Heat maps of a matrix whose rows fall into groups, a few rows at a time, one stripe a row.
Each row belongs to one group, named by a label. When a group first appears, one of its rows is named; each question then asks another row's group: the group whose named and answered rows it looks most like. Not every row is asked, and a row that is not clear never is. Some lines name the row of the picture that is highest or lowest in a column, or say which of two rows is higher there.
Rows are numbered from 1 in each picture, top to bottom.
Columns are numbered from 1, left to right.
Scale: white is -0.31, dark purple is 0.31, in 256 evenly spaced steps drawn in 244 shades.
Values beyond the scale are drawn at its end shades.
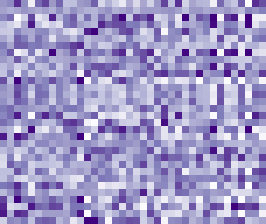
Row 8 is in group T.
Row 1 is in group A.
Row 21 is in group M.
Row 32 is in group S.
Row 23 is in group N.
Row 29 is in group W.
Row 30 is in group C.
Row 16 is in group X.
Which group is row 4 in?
T
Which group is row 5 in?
S
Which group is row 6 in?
A
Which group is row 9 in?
M
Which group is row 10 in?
T
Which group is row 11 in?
N
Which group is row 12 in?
W
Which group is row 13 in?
A
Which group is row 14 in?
A
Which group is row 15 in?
A
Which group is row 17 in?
A
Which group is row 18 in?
X
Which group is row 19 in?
T
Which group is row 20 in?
W
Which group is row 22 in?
T
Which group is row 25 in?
A
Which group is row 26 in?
N
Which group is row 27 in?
A
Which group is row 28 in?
M
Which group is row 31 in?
W
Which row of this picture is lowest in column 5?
17
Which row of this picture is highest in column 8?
8
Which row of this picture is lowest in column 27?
25
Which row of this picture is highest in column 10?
18
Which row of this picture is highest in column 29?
11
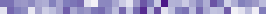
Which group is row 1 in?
X
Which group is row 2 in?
M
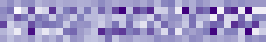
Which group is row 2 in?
T
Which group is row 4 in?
C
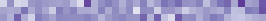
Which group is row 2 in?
X
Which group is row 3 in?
M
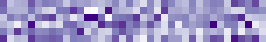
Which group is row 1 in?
C
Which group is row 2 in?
X
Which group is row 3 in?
S
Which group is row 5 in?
W
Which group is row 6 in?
C
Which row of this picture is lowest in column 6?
4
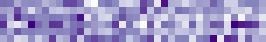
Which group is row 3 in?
W
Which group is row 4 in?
C
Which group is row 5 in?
W
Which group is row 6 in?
T
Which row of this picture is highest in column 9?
4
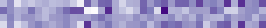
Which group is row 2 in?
X
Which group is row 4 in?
N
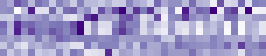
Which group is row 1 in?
A
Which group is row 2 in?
T
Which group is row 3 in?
S
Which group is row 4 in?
W
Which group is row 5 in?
W
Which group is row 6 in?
M
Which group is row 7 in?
N
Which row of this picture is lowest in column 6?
2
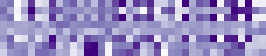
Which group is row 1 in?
T
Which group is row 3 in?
T
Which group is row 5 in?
X
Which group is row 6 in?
T
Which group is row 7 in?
S
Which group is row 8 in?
S
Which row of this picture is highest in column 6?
8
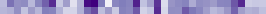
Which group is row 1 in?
S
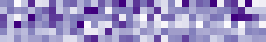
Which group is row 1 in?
T
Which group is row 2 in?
S
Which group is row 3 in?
C
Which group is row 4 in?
W
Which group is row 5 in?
X
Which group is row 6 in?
S
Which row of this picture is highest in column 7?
2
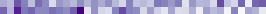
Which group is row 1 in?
A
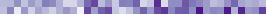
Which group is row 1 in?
S
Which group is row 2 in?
N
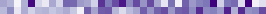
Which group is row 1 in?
T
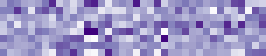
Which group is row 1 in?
S
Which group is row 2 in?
A
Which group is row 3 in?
X
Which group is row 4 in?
N
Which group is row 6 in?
X
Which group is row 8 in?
X
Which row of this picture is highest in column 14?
5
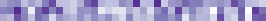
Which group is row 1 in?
S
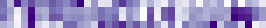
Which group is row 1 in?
W
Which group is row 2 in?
C
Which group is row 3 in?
C
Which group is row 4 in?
T
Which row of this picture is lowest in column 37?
4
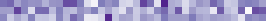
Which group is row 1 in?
X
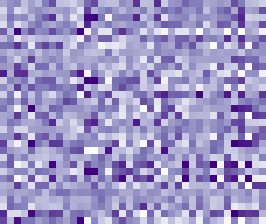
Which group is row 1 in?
S
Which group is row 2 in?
N
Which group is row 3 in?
S
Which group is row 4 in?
N
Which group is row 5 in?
W
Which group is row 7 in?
A
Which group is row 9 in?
C
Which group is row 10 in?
A
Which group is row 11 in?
W
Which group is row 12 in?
S
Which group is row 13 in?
W
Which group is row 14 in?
N
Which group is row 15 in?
X
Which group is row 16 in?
C
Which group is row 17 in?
A
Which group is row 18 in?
S
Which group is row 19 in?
N
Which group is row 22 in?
X
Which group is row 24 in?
T
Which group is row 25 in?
S
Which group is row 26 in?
T
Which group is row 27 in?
A
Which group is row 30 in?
M
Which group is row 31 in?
C
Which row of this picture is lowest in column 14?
22
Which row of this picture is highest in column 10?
15
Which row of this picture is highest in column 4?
11
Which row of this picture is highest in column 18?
26
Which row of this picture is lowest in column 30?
4
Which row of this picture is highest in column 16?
22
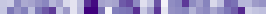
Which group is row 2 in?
S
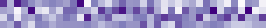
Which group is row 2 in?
T
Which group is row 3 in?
N
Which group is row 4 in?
M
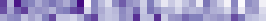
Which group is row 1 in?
W
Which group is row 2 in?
W
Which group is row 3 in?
S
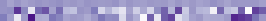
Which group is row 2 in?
A
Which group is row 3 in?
C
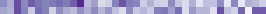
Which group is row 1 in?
W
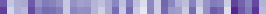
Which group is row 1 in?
C
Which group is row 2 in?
C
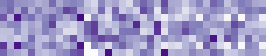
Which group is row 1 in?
X
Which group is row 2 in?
X
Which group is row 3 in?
W
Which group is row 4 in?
S
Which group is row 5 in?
S
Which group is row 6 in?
T
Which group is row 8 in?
X
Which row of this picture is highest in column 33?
6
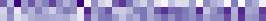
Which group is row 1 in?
W
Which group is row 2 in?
N
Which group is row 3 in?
N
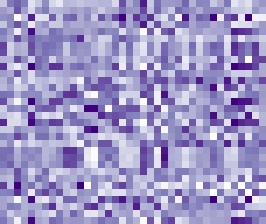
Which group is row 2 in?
M
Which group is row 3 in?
T
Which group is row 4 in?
M
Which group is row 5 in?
C
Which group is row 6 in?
W
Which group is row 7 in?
C
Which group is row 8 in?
C
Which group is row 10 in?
C
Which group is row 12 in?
N
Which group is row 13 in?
T
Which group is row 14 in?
X
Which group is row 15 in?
C
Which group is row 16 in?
S
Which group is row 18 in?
C
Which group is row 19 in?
S
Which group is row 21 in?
N
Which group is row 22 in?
X
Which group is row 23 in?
X
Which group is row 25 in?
M
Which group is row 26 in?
A
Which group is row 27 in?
W
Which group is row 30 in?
S
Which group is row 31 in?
X
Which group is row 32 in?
C
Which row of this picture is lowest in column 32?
3
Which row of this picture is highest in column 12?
27
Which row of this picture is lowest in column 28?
13
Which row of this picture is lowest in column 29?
27
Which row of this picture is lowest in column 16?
16
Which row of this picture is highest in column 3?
27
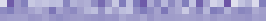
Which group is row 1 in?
M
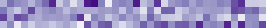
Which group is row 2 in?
C
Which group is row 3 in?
W
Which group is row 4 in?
N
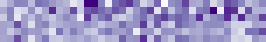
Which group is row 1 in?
S
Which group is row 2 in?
T
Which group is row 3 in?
N
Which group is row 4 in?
M
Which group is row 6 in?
M
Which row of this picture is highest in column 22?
2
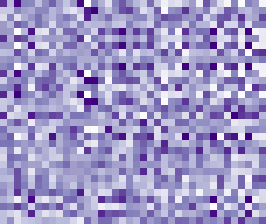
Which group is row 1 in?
W
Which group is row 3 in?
N
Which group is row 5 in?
T
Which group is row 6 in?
W
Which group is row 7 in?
T
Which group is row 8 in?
A
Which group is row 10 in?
T
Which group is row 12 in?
S
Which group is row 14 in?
W
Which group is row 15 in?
S
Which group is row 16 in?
N
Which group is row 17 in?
C
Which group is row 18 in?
M
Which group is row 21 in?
X
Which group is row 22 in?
N
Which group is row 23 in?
M
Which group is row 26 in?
A
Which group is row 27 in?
A
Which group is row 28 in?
W
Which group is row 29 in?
T
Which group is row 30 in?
A
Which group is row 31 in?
T
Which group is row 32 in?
N
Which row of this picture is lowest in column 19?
21
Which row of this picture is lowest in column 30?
3
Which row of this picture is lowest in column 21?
17
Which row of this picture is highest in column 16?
19
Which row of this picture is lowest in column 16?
12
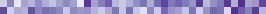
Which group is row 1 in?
N
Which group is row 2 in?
C
